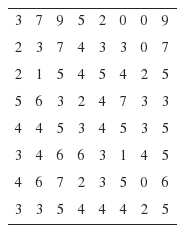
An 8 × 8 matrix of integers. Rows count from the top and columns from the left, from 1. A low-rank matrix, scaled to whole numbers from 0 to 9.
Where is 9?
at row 1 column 3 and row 1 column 8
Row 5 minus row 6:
1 0 -1 -3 1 4 -1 0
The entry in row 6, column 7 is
4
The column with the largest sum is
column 3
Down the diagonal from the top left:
3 3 5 2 4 1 0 5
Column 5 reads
2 3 5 4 4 3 3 4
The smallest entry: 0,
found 4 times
